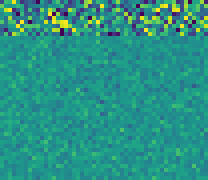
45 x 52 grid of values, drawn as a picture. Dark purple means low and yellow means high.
Fine speckle covers the field. A few values lie far out on both sides of the bulk. No regular stripes run through it. A horizontal seam about 20% of the way down splits the table, and the bottom part is calmer. Neither half mirrors the other.
